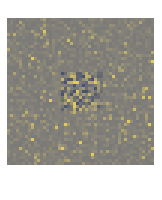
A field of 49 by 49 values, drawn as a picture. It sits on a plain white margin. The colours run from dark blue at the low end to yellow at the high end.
No overall slope runs across the table. The texture is fine-grained noise. The centre is the roughest part. An odd patch, rougher than its surroundings, sits in the centre. There are no regular stripes. The halves do not mirror each other.
